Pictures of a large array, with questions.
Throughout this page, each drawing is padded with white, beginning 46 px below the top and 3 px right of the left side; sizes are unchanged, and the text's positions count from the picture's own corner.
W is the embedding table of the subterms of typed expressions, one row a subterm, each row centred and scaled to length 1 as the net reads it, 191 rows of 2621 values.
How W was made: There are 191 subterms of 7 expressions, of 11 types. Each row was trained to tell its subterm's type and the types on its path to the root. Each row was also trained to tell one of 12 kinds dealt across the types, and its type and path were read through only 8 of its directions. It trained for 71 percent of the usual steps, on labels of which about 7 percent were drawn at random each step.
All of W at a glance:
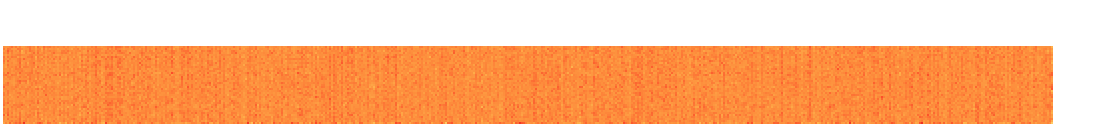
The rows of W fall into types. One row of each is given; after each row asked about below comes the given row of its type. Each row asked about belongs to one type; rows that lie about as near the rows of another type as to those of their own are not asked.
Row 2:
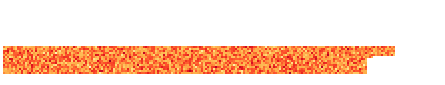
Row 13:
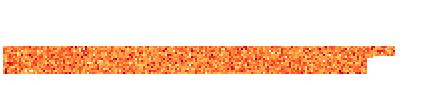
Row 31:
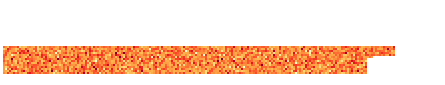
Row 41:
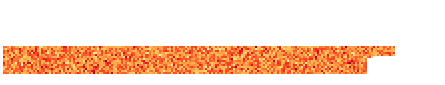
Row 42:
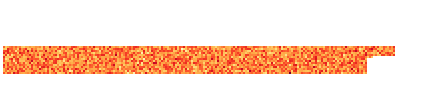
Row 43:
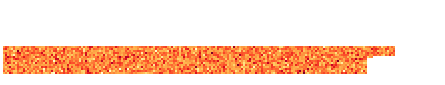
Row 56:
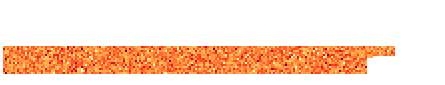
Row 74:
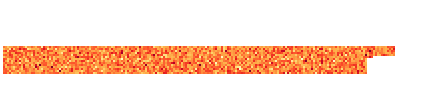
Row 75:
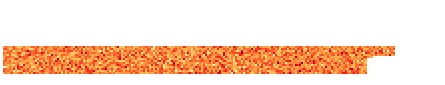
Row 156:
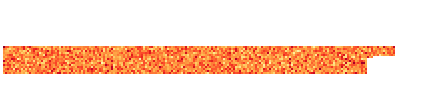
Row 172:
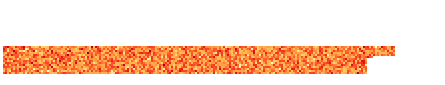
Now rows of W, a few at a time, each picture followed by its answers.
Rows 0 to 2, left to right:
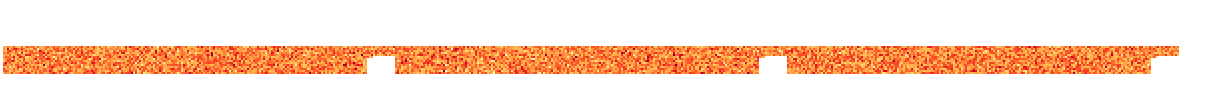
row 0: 75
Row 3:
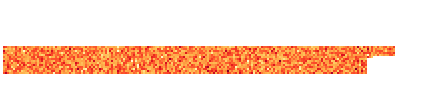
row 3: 41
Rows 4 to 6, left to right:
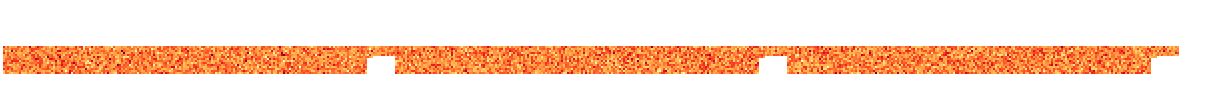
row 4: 13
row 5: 42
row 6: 75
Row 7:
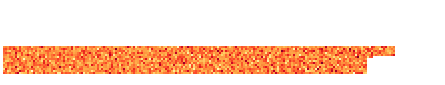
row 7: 42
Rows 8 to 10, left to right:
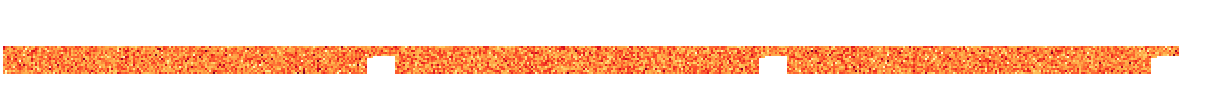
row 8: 41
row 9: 13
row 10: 75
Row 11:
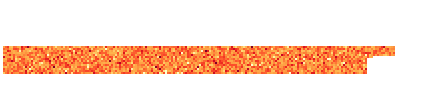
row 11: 156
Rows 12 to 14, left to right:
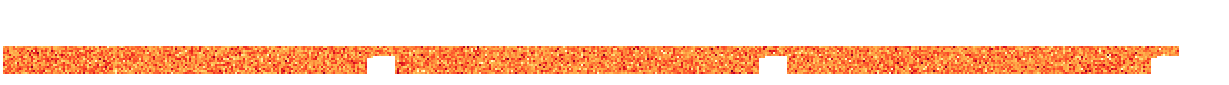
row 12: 156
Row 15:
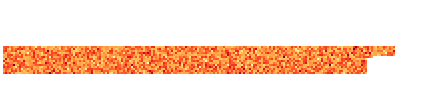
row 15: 13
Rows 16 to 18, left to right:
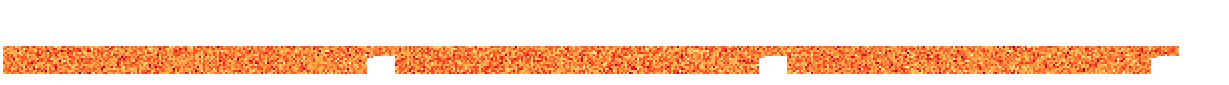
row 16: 156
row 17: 156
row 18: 31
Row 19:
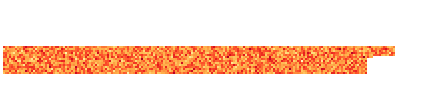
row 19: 156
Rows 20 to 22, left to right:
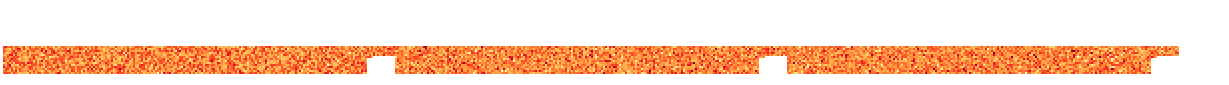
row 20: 41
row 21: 43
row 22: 56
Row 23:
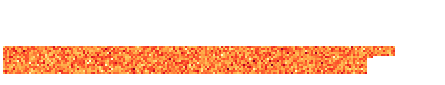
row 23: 56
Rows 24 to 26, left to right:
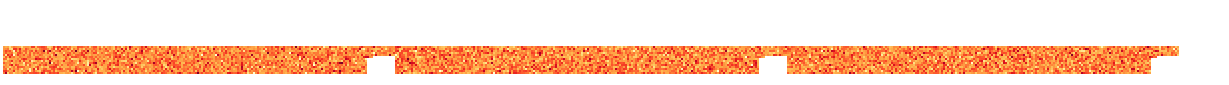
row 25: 13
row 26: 2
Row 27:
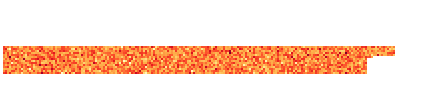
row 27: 13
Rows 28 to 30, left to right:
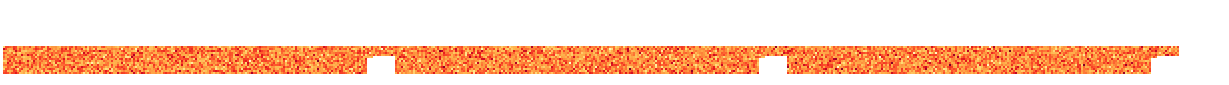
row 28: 41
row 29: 75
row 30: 42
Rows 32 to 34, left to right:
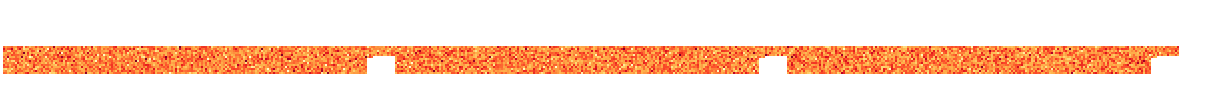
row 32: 2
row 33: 43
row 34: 41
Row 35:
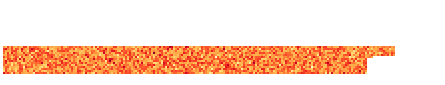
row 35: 13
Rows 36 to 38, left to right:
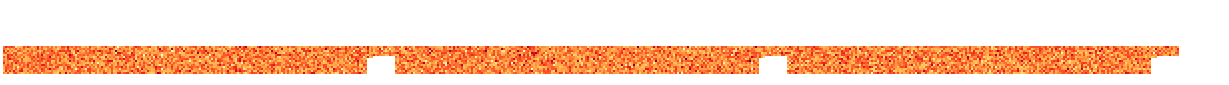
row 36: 41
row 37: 156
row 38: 43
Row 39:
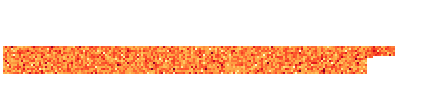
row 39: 31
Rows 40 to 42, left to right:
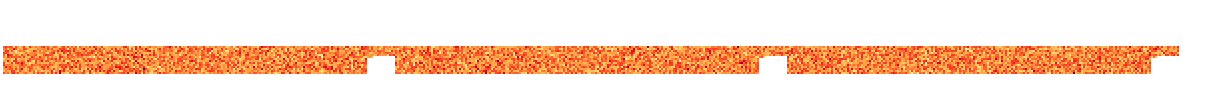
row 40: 41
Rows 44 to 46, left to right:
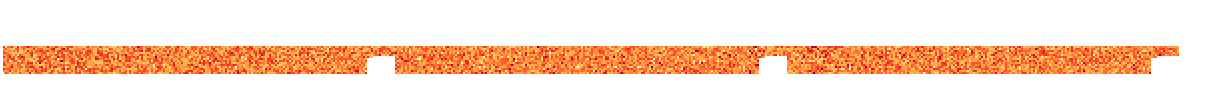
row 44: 156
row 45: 13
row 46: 31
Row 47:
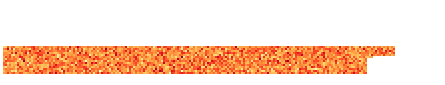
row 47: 75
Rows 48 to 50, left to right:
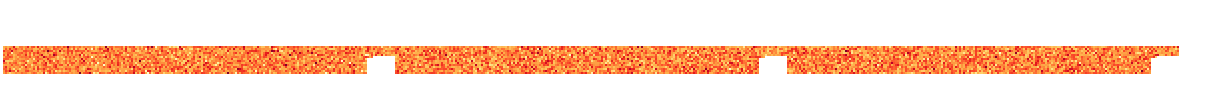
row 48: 74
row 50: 2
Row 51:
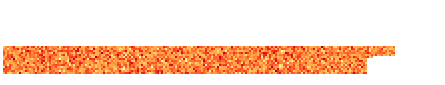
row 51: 75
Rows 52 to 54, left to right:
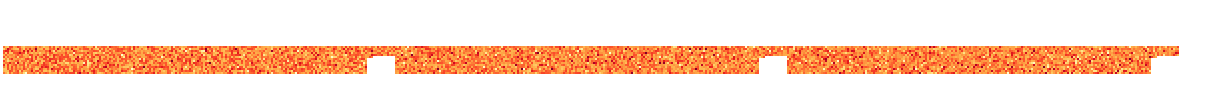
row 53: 156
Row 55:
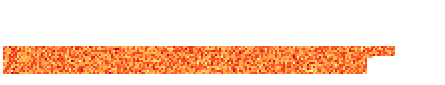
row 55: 41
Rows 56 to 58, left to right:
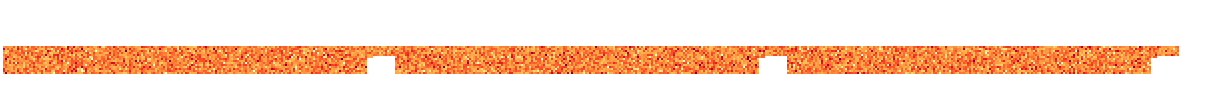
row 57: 2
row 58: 172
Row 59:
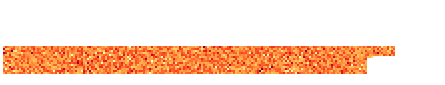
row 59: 43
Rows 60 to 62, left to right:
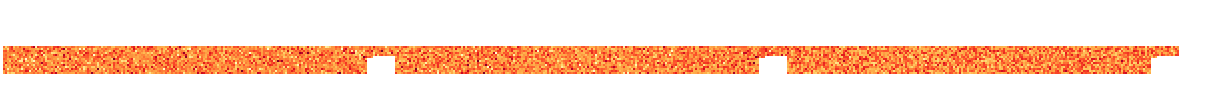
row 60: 74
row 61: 31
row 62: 2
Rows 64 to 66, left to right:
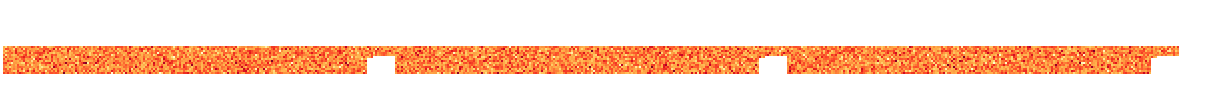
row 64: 74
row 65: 43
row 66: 41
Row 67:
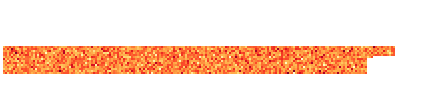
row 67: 56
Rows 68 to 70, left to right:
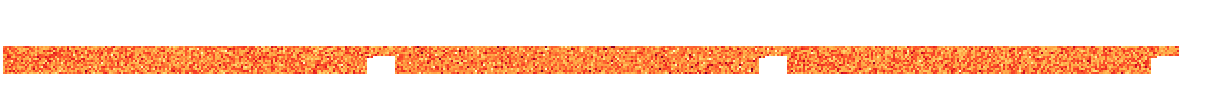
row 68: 172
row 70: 172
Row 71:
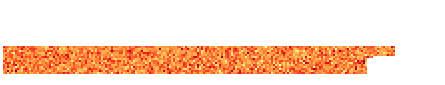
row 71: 172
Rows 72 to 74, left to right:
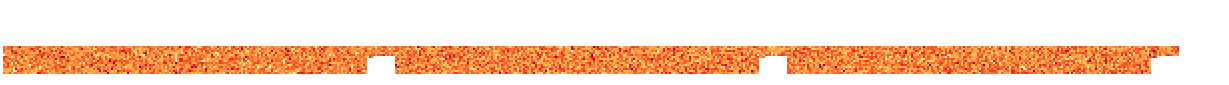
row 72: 2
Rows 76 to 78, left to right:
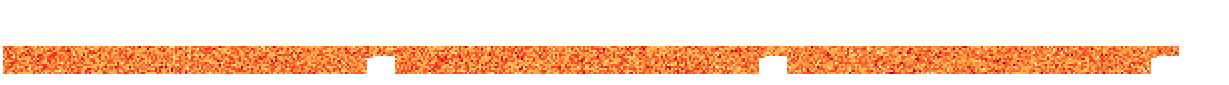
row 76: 13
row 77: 172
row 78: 43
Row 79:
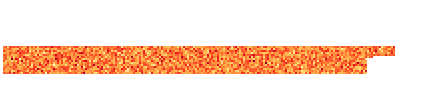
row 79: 31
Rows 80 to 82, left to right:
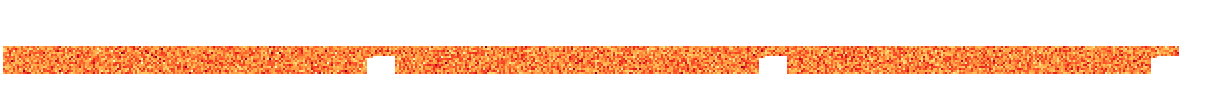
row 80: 75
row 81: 42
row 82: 2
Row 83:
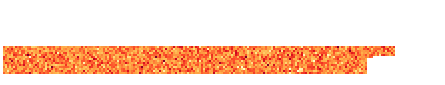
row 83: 2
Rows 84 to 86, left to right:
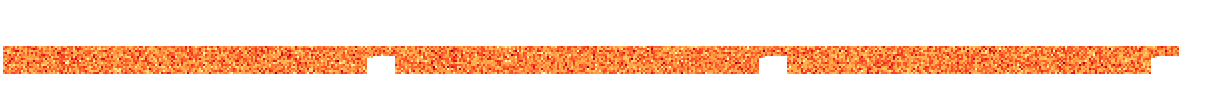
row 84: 43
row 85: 41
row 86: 56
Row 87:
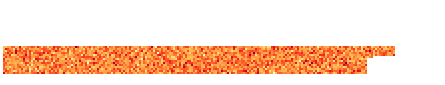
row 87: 74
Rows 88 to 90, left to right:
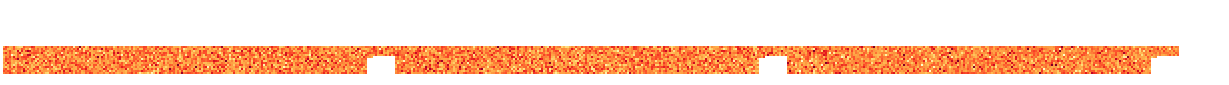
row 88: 43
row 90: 75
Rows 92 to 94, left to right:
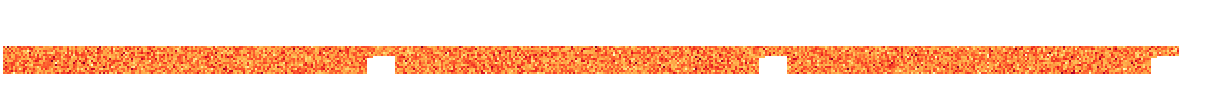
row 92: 172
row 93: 43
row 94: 43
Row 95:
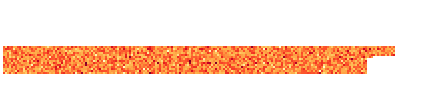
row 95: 2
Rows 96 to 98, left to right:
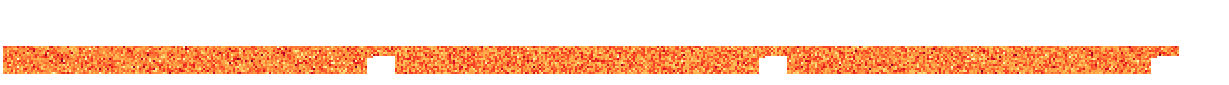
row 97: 43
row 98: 31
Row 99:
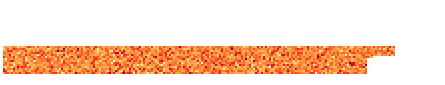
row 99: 75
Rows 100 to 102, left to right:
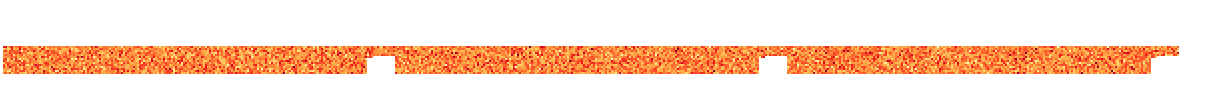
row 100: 42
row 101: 2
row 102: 41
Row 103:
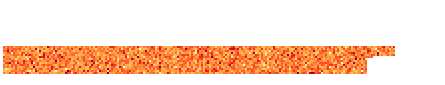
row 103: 2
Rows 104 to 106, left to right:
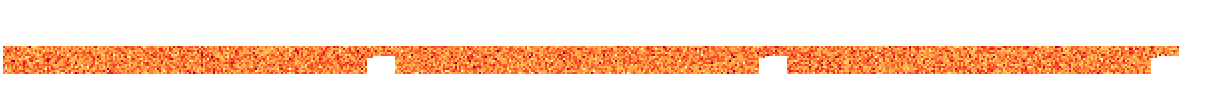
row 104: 42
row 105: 31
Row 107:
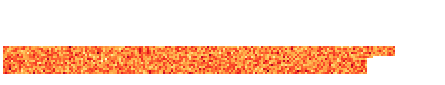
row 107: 13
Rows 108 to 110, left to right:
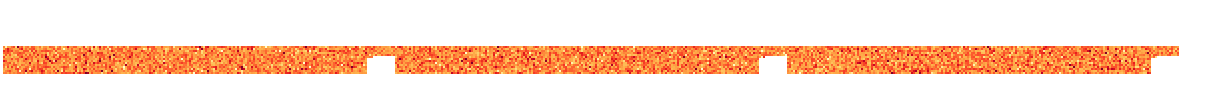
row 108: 172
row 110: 56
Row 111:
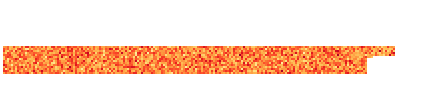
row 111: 75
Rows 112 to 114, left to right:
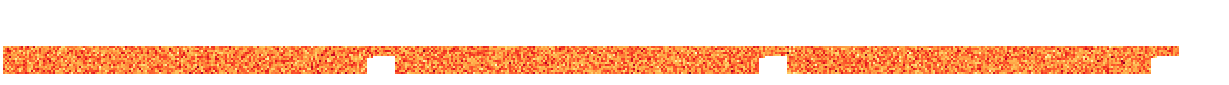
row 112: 74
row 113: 41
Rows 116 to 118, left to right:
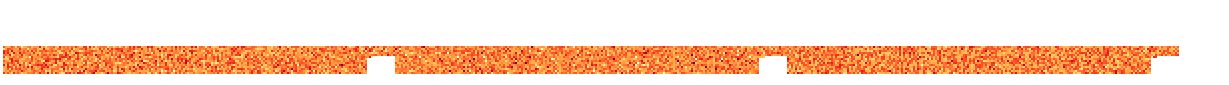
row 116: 42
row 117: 156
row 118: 42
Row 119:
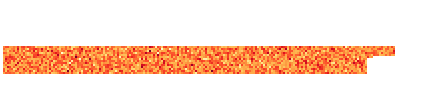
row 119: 43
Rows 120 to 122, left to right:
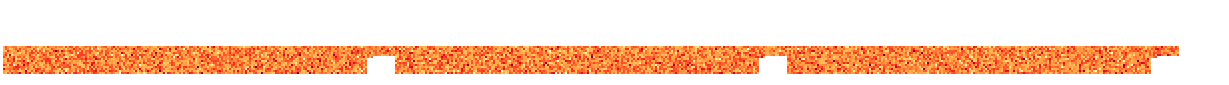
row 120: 156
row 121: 13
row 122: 31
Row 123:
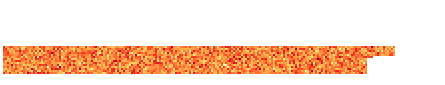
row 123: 42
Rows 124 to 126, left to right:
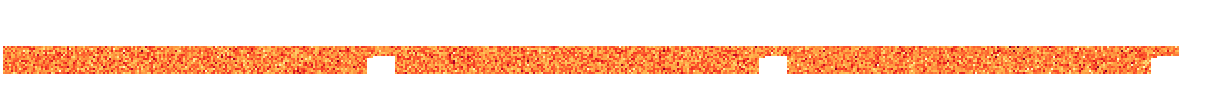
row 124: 172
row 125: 43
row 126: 31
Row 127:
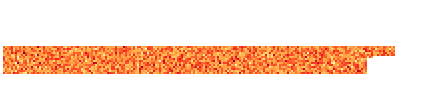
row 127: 42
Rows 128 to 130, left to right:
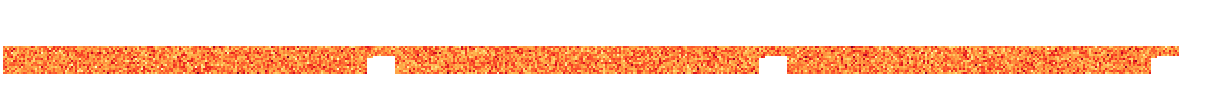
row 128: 74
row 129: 56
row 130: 74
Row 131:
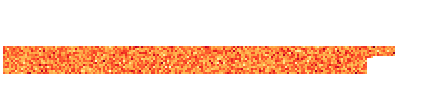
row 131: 2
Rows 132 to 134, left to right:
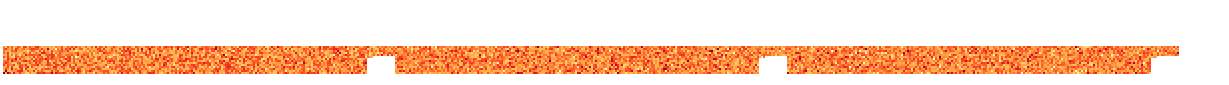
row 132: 13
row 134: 41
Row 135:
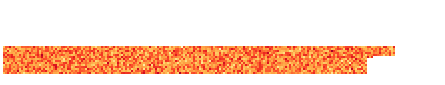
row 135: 156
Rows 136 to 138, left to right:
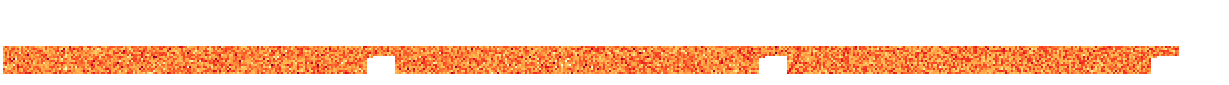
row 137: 2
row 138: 41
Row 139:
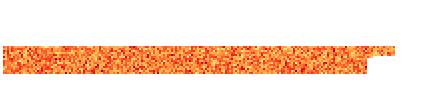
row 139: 13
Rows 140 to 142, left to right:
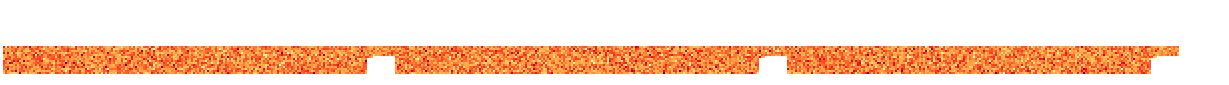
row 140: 13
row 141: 41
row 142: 13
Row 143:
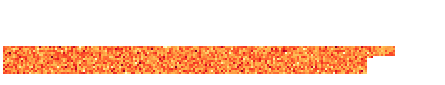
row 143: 172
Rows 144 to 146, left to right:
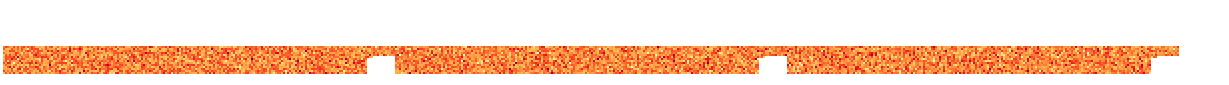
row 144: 43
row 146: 42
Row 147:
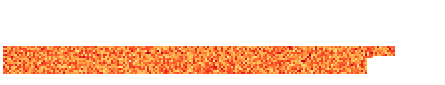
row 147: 74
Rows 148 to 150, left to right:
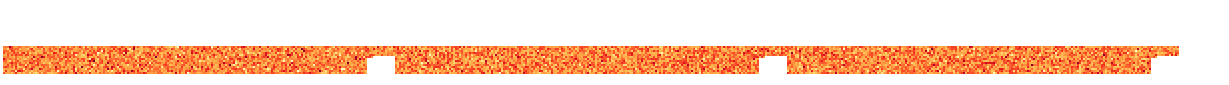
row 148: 2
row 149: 42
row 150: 13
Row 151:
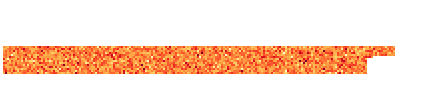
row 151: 74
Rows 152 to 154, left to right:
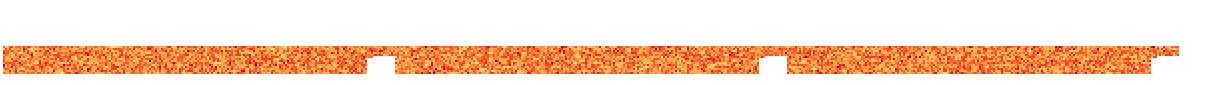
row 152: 42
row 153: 31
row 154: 74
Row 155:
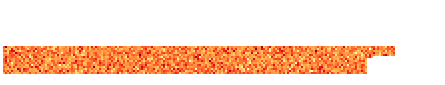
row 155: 56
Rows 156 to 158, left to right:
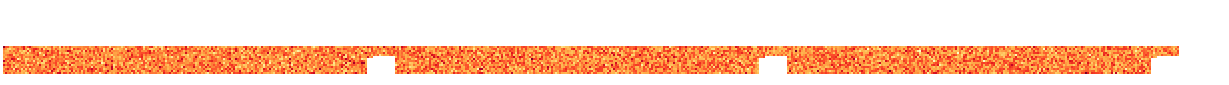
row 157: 172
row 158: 13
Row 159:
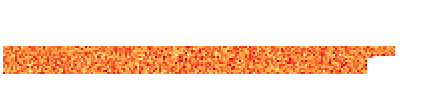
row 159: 42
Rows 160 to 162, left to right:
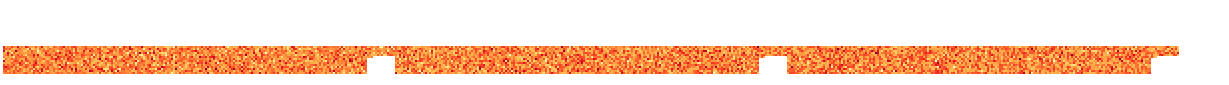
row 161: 2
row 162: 156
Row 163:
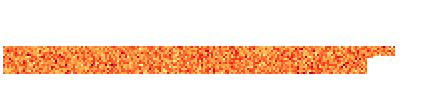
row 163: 2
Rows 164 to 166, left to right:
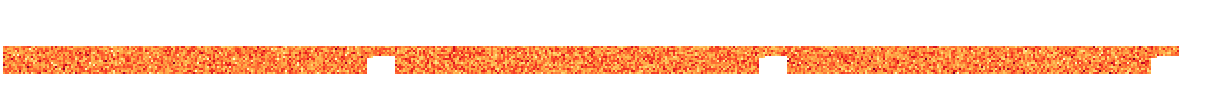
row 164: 156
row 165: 41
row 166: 172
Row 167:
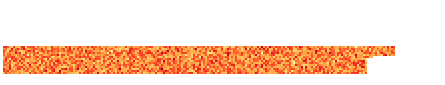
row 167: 75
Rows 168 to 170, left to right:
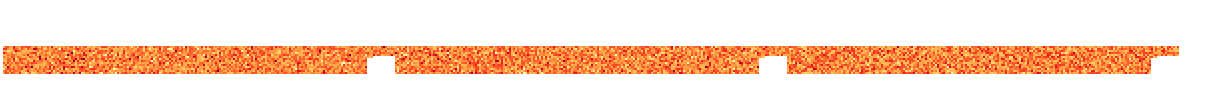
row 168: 156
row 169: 43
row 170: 41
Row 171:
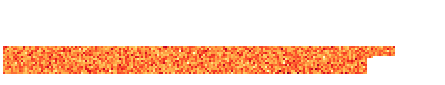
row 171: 41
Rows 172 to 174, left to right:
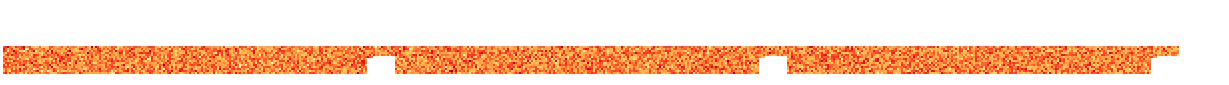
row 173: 75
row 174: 13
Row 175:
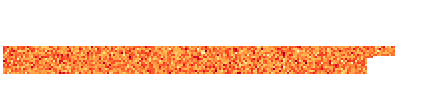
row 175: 172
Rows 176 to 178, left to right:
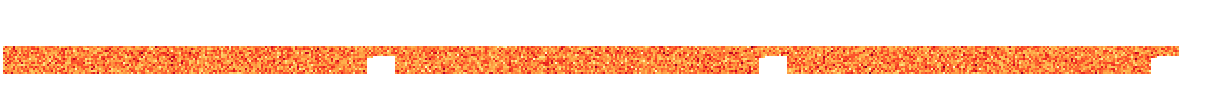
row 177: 75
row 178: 2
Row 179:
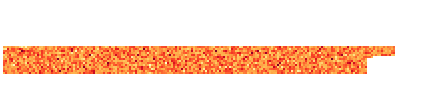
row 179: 75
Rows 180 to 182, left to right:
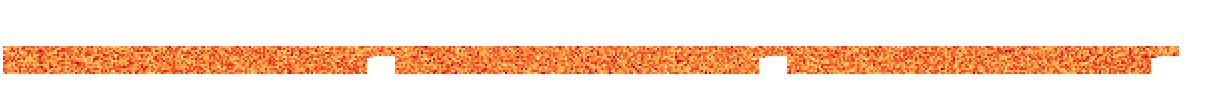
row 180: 75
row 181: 156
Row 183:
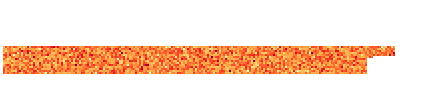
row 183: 31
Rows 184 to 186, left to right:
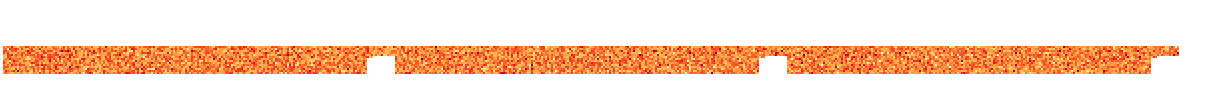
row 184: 13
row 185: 42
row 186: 31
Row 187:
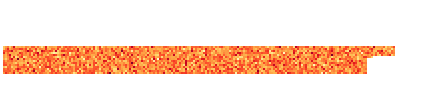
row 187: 75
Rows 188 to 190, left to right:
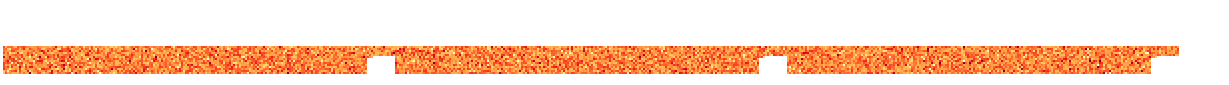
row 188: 13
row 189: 74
